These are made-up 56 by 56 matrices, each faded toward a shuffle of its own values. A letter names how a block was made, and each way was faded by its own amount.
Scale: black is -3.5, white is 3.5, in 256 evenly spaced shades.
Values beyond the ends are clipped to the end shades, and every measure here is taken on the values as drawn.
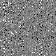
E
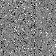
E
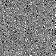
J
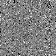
J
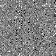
J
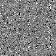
J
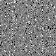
E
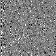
E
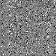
J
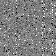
E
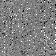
E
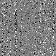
E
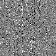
J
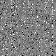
E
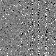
E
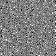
J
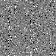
E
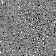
E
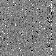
E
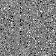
J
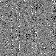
E
